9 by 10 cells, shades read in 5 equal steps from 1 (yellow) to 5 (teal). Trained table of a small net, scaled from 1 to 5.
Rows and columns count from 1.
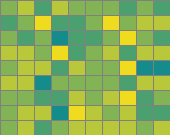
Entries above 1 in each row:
10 8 9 9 9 10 9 9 10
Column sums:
26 22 28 31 25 26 22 22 28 28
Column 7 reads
3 1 3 2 3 3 2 3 2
